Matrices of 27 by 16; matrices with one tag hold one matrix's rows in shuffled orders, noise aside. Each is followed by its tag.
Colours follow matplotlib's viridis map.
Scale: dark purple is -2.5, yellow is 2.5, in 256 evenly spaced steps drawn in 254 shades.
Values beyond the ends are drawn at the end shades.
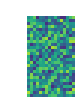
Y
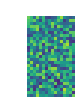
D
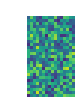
D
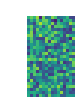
Y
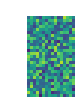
D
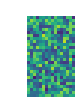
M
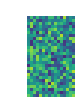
Y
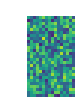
D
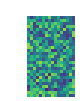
Y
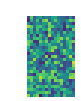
Y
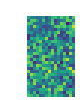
M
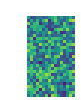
Y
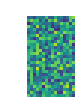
D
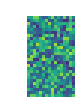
M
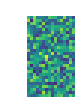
M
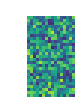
Y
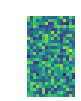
M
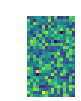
M
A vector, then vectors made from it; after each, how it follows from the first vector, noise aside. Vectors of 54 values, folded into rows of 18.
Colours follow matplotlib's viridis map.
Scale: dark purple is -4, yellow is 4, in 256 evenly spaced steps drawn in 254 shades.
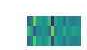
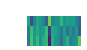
wrapped around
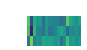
wrapped around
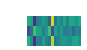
negated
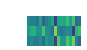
reversed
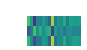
negated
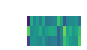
wrapped around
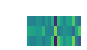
reversed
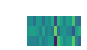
reversed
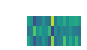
negated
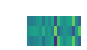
reversed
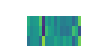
wrapped around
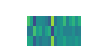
negated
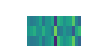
reversed
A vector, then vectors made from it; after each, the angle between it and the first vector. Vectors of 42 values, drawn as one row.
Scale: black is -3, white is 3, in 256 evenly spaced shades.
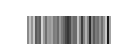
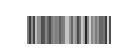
nearly opposite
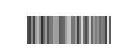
nearly opposite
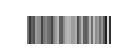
nearly opposite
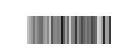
orthogonal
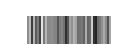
partly aligned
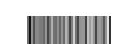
partly opposed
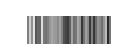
nearly parallel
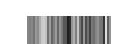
partly aligned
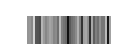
nearly parallel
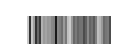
orthogonal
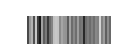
orthogonal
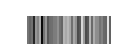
nearly opposite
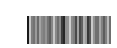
orthogonal
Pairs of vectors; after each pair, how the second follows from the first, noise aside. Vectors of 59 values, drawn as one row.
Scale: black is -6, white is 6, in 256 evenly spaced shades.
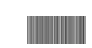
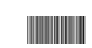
scaled up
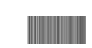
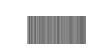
shrunk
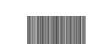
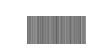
shrunk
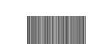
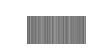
shrunk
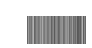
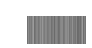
shrunk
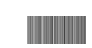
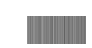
shrunk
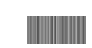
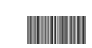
scaled up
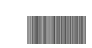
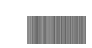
shrunk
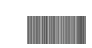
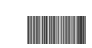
scaled up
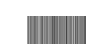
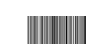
scaled up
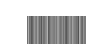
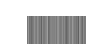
shrunk
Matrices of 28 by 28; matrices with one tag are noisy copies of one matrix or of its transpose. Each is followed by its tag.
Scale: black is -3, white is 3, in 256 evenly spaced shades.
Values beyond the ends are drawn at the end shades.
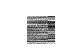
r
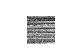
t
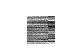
r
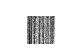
t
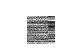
r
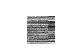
r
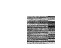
r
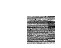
r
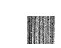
t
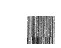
r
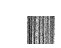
t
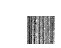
t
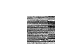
r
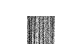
t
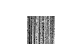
t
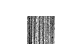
t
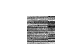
r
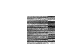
r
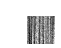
t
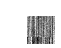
r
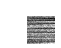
t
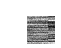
r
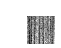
t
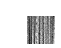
t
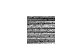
t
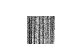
t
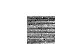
t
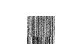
r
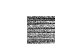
t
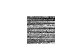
t
